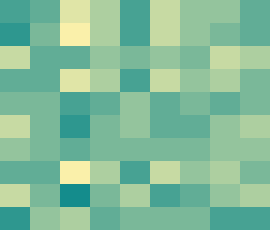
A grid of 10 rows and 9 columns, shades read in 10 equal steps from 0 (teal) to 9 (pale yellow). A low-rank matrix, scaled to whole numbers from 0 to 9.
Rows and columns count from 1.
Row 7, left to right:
5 4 3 4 4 4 4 5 5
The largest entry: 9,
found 2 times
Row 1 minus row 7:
-3 -1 5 2 -2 3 1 0 -2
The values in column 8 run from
2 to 7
